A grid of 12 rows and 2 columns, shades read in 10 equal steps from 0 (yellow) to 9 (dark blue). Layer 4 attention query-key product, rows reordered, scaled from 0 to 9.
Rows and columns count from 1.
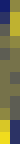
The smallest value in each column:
0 2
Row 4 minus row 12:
5 -4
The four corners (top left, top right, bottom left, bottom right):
9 4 0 8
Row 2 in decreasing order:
8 2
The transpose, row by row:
9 8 6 5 6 5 5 5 5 4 1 0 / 4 2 2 4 5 5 6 5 6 6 8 8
